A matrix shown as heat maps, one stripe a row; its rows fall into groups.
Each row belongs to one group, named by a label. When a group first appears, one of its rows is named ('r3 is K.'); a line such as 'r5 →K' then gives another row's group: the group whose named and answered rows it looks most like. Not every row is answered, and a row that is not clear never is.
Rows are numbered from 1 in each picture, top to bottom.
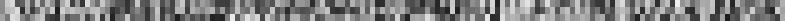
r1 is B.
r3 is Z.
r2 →B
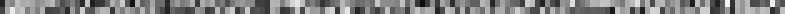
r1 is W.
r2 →Z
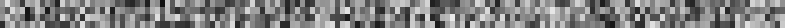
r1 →B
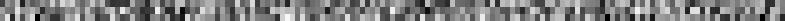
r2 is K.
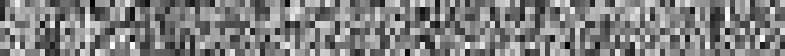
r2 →W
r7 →K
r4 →B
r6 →K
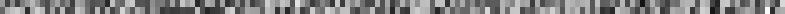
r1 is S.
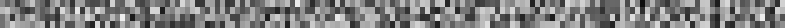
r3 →K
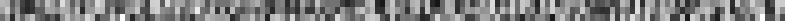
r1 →B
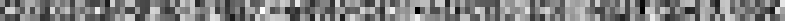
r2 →B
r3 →S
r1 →S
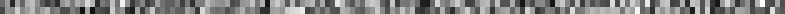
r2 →W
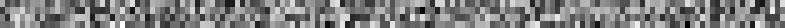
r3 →Z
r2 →W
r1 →S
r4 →K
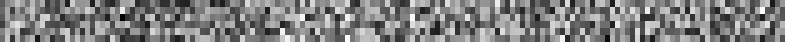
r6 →K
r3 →W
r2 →K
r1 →Z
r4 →Z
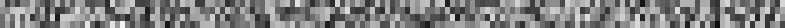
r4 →K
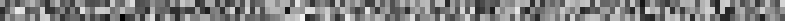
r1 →S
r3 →W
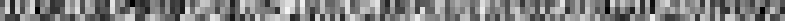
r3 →S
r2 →K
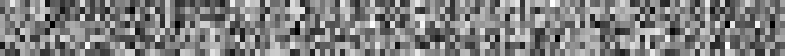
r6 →B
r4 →K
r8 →S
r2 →W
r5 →S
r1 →Z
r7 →W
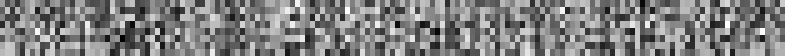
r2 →K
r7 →B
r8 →B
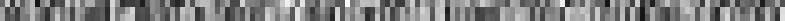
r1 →K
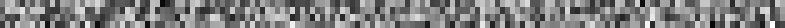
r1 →B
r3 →S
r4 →W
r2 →Z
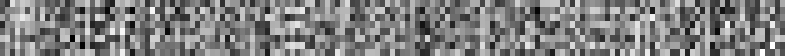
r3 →Z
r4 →W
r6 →B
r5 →K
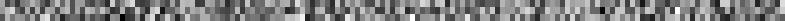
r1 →S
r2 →B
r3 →W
